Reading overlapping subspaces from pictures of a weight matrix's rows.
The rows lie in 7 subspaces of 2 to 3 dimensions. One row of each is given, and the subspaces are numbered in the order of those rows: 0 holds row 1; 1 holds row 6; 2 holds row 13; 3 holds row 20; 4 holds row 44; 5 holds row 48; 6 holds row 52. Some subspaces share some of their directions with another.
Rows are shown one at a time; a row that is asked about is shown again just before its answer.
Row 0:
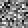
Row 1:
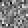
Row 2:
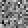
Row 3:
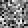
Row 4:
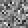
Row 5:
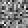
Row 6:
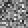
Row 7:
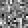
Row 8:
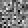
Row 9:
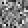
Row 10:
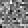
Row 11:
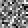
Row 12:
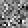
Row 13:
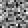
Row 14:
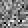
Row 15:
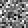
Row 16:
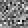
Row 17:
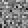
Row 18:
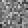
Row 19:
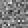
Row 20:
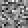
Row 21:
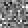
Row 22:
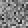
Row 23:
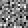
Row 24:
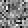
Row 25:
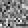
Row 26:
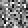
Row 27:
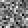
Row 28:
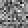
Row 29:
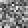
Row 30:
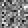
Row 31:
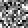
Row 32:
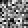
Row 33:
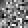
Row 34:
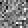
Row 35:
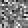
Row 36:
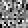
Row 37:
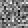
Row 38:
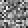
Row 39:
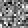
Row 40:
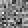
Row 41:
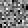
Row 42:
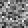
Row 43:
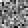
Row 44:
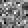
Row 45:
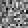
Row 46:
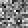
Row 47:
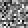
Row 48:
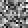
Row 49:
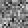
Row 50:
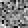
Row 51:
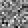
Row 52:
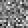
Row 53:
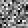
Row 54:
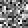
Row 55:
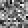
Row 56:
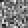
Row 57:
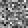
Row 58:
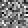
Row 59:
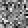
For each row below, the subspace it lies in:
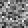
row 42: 1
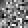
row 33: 2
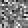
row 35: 3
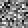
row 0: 1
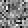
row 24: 5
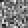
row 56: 0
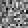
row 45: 2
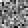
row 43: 0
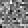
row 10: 2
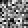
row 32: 4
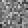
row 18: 3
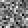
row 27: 4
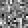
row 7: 2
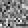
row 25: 6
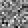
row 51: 0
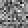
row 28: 2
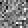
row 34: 5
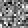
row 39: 4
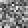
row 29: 4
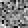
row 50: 0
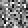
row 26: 6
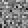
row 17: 3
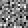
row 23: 6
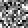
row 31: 4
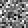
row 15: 1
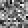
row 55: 2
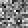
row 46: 4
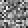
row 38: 5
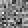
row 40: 4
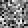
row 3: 4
